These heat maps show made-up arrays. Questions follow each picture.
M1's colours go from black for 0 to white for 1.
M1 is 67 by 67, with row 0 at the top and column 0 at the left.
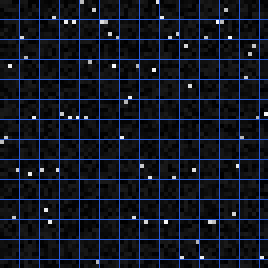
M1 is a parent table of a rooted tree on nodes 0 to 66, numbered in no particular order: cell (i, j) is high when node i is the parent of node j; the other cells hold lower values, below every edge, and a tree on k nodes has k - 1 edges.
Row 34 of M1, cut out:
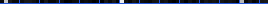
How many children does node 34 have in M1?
3
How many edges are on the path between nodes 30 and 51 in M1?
5
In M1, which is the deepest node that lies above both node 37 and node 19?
29
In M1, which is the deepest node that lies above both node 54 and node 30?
5
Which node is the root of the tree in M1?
9
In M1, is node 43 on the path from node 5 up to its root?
no
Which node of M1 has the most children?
5
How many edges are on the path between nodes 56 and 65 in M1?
7
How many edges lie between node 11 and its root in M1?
4
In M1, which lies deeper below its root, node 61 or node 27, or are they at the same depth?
the same depth
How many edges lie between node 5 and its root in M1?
1
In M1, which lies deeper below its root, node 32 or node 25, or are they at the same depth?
node 32
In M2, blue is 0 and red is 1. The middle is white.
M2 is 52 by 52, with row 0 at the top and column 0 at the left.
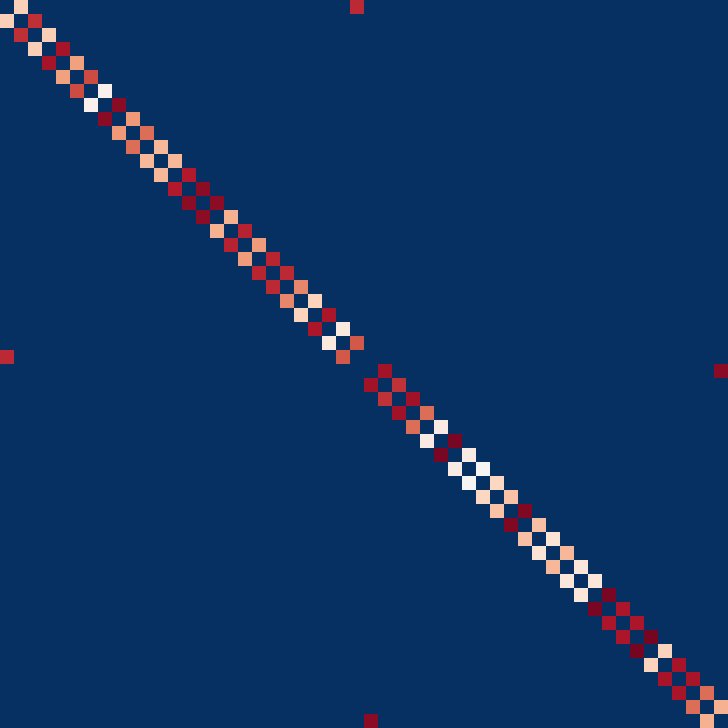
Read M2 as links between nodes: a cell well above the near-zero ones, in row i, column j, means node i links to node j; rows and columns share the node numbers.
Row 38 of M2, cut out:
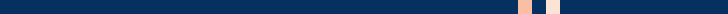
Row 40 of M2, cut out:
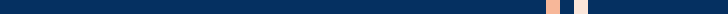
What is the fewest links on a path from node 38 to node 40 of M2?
2
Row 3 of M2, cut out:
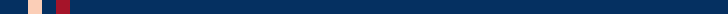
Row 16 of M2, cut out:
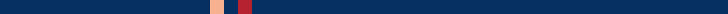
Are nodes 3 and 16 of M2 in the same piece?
yes
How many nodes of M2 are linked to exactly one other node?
0
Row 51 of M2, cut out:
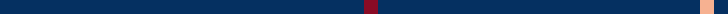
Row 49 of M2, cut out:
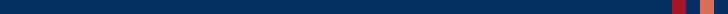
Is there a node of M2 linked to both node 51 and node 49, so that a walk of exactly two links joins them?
yes
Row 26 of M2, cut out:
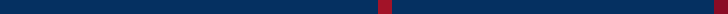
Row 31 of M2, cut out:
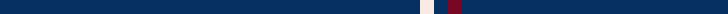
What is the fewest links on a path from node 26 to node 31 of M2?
5
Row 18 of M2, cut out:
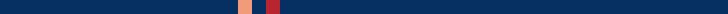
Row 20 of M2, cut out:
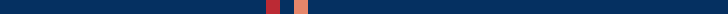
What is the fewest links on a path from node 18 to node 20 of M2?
2
